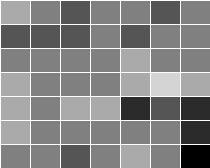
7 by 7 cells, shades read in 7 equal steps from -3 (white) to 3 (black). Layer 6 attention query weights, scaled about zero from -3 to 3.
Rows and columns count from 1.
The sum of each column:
-3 1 2 -1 0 0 6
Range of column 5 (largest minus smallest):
3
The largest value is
3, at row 7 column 7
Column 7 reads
0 0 0 -1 2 2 3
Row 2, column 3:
1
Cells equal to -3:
0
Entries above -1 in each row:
6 7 6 3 4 6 6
